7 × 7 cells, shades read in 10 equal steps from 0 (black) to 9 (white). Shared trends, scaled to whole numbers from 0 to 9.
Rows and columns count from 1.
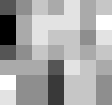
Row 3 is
0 6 8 7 7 5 8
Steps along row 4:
up up down up down up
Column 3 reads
7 8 8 7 6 5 5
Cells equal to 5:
9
